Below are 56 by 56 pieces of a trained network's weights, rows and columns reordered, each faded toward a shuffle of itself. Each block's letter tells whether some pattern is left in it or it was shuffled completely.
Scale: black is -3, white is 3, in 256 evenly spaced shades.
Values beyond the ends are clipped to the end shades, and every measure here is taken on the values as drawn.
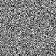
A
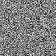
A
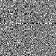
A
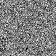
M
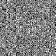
A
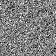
M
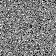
M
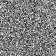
M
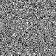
A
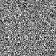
A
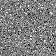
M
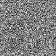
A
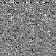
A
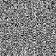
A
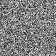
M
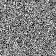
M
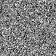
M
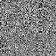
A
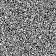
M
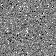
M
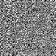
A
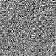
A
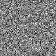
A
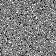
M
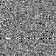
A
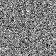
M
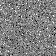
M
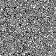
M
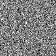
M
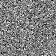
M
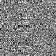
A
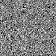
A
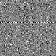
A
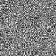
A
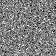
M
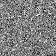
M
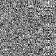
A
